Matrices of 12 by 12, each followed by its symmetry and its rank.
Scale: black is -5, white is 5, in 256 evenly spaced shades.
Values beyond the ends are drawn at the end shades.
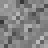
symmetric, full rank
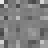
symmetric, rank two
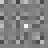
symmetric, rank two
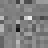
antisymmetric, rank two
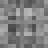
antisymmetric, rank two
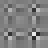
symmetric, rank one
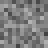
neither, full rank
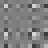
symmetric, rank one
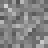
symmetric, full rank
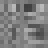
neither, rank two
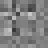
antisymmetric, rank two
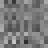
neither, rank two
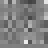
neither, rank two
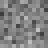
neither, full rank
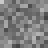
symmetric, full rank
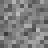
neither, full rank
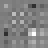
symmetric, rank two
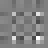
symmetric, rank one
